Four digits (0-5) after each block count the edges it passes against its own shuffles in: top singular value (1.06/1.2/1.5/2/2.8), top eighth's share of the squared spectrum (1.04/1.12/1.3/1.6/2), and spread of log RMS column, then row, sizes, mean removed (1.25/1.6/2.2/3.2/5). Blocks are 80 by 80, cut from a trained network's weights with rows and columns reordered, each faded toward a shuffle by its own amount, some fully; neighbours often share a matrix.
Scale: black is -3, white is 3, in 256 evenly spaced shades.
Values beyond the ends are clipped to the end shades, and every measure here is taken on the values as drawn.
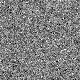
0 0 0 0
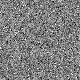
0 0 0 0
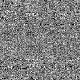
2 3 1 2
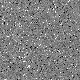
0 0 0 0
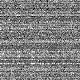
4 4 1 2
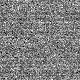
2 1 0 0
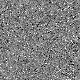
1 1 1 0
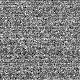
3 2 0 0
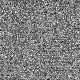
0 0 0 0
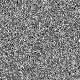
0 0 0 0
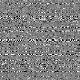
4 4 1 4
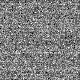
2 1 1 0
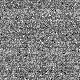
2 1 0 0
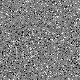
2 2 0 0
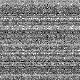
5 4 2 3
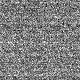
2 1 0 0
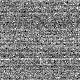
3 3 1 1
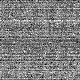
4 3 1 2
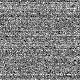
3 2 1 1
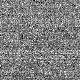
2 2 1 0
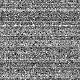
4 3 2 1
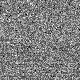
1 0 0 0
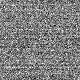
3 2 0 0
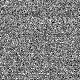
1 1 0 0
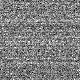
3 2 1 1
